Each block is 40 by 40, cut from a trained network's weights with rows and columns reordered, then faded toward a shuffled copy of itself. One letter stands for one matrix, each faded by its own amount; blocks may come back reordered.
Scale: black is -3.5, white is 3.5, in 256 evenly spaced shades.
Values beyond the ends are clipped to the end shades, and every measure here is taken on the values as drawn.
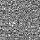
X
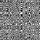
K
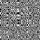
K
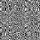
K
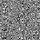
X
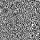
X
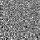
X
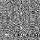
X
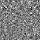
X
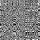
K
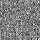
X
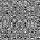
K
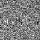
X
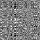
K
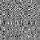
K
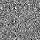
X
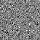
X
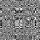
K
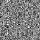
X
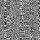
K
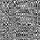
K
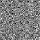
X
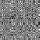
K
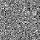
X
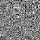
X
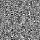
X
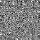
X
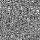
X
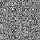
X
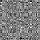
K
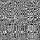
K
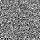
X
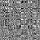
K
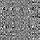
K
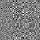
K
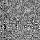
X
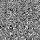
X
